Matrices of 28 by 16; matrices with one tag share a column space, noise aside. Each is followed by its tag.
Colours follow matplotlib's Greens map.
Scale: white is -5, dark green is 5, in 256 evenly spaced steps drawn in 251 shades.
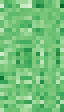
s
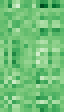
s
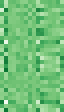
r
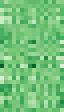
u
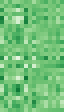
u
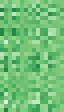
r
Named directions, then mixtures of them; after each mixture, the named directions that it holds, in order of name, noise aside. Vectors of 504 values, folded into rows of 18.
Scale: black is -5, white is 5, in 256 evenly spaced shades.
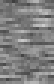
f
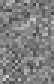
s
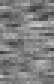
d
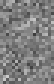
s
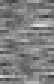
d, f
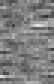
d, f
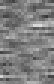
d, f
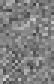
s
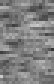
d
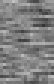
f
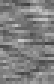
d, f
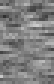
d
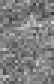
d, s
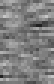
d, f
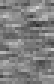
d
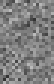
s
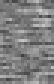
f
